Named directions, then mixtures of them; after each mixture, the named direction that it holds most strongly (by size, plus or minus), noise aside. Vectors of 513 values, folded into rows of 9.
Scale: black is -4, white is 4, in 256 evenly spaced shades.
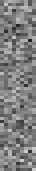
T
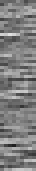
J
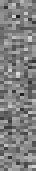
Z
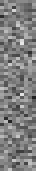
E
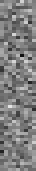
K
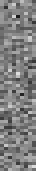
Z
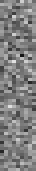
K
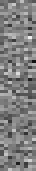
Z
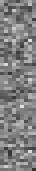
T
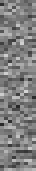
E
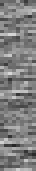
J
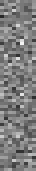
E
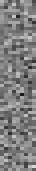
Z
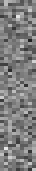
T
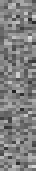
Z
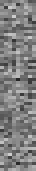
Z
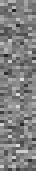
E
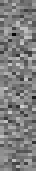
E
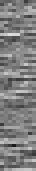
J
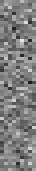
K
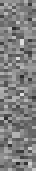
E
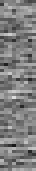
J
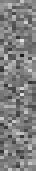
K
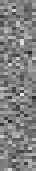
E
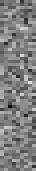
K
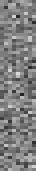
Z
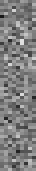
E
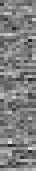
J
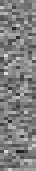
E
